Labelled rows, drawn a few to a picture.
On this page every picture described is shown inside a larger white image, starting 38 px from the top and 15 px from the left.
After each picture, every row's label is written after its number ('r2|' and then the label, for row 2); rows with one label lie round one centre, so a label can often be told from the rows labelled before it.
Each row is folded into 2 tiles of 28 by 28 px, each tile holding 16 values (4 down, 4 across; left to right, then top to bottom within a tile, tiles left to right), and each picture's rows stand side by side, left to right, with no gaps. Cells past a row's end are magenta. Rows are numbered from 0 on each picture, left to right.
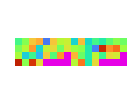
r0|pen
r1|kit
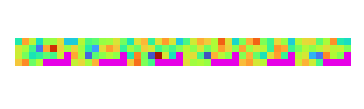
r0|kit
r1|kit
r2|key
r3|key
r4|key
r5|key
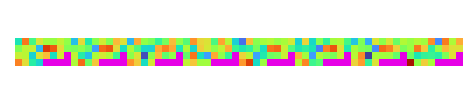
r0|kit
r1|kit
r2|kit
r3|key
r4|kit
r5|kit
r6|kit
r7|pen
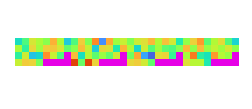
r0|key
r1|pen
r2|key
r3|key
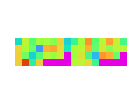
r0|kit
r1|key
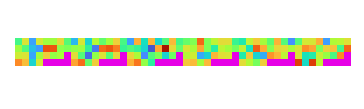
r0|kit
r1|kit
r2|kit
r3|key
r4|key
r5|pen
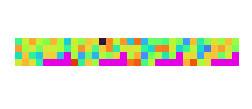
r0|key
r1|pen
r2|kit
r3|kit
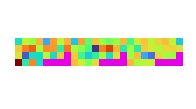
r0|pen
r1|kit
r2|key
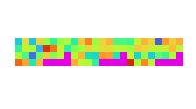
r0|kit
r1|key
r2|pen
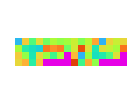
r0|kit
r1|pen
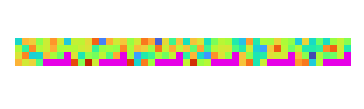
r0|key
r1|pen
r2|pen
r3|key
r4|kit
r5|kit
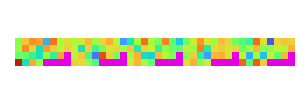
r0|pen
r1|key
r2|key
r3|key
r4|pen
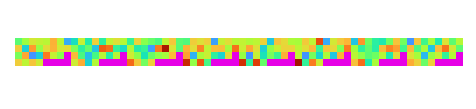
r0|key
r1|kit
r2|kit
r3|pen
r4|pen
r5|pen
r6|kit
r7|kit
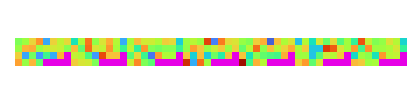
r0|pen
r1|key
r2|key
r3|pen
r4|pen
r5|kit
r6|key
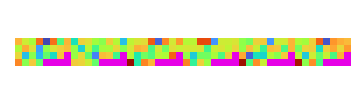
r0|pen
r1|key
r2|pen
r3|pen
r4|pen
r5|pen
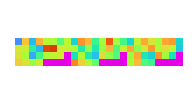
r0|kit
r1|key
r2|key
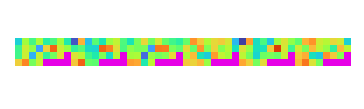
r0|kit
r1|kit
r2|kit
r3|key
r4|kit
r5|key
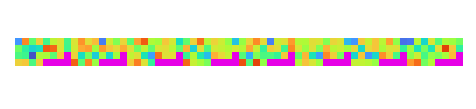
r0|kit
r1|pen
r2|key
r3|key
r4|pen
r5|key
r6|key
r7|kit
